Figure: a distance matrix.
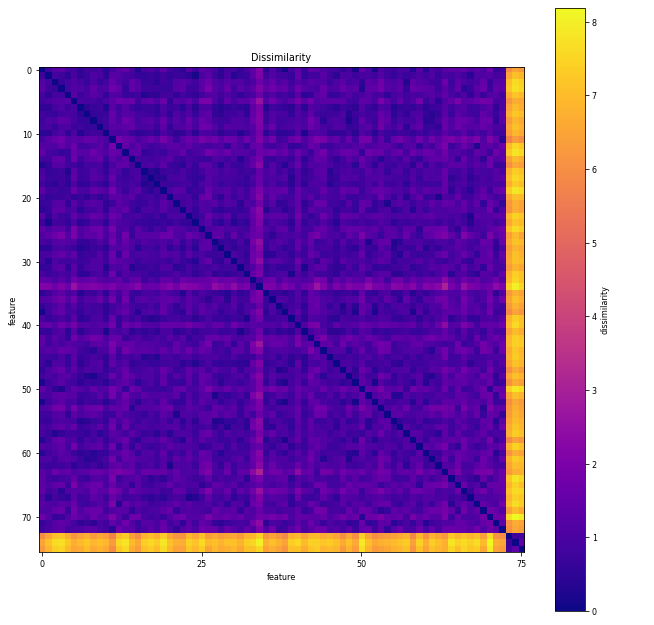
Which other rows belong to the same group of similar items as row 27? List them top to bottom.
0, 1, 2, 3, 4, 5, 6, 7, 8, 9, 10, 11, 12, 13, 14, 15, 16, 17, 18, 19, 20, 21, 22, 23, 24, 25, 26, 28, 29, 30, 31, 32, 33, 34, 35, 36, 37, 38, 39, 40, 41, 42, 43, 44, 45, 46, 47, 48, 49, 50, 51, 52, 53, 54, 55, 56, 57, 58, 59, 60, 61, 62, 63, 64, 65, 66, 67, 68, 69, 70, 71, 72
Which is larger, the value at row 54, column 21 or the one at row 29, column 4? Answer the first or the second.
the second
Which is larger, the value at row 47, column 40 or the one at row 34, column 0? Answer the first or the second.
the second
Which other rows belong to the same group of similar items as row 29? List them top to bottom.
0, 1, 2, 3, 4, 5, 6, 7, 8, 9, 10, 11, 12, 13, 14, 15, 16, 17, 18, 19, 20, 21, 22, 23, 24, 25, 26, 27, 28, 30, 31, 32, 33, 34, 35, 36, 37, 38, 39, 40, 41, 42, 43, 44, 45, 46, 47, 48, 49, 50, 51, 52, 53, 54, 55, 56, 57, 58, 59, 60, 61, 62, 63, 64, 65, 66, 67, 68, 69, 70, 71, 72
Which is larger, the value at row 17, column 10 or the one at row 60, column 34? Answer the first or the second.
the second
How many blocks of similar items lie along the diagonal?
2
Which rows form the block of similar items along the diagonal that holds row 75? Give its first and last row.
73 to 75
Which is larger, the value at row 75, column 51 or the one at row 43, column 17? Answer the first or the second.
the first
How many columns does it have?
76
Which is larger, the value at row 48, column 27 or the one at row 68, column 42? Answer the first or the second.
the second
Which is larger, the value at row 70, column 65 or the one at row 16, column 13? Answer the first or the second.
the first
